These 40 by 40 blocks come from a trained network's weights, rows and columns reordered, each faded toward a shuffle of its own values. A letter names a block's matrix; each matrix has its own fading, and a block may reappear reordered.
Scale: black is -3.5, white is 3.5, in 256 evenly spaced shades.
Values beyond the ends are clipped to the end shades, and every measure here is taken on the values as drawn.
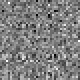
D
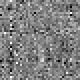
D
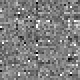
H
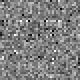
D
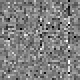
D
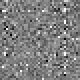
D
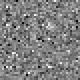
H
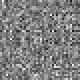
D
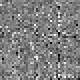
D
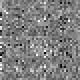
D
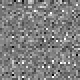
H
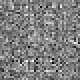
D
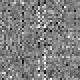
D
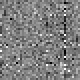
D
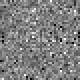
H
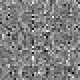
D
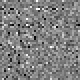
H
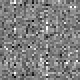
D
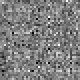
D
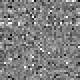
H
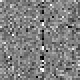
D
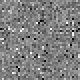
H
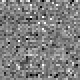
H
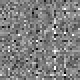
D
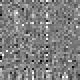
D
